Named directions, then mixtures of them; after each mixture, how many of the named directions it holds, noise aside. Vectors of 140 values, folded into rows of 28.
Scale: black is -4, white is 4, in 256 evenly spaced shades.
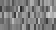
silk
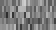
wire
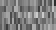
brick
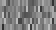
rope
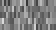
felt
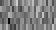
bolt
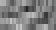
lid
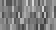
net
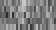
one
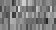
three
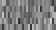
one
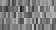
two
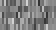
three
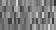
three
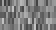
one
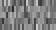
one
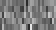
three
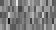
one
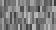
two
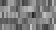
two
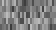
two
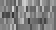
three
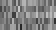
three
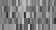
one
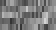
two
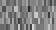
two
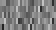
one
